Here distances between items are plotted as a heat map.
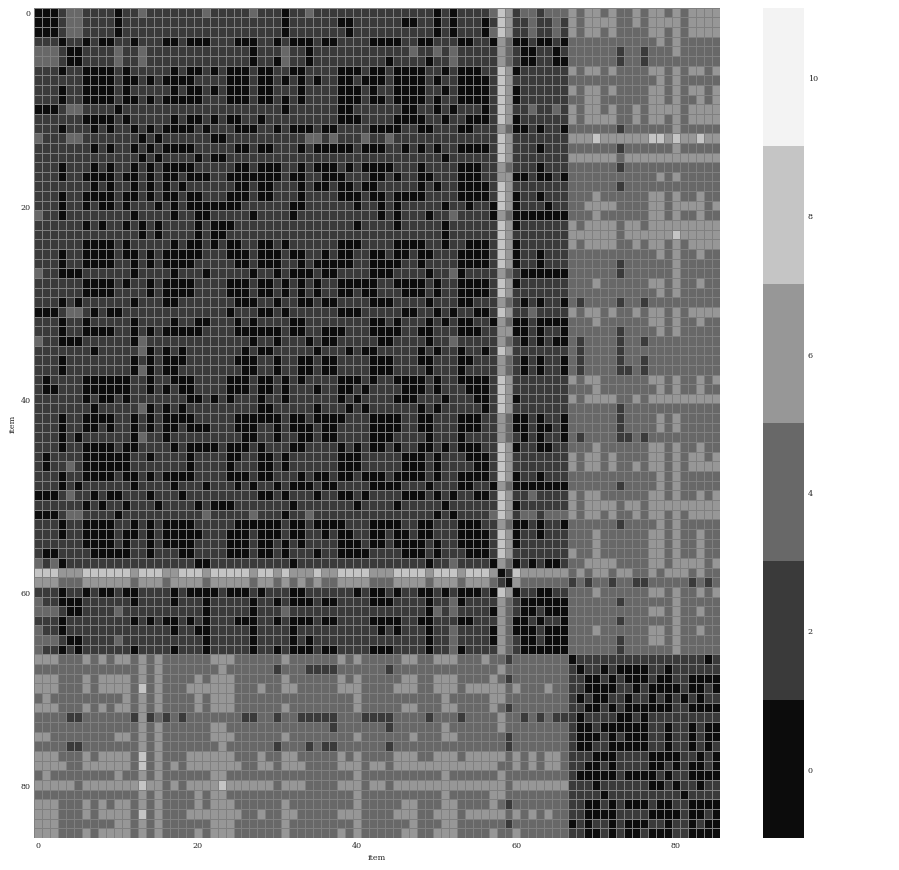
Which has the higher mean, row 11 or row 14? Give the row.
11
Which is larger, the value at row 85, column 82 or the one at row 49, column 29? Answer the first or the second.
the second
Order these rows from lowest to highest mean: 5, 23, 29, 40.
29, 5, 40, 23
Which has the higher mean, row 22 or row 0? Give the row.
0
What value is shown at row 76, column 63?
4
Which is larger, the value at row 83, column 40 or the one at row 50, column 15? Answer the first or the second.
the first
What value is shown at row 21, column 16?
2
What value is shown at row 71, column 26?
4
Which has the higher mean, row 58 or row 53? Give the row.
58
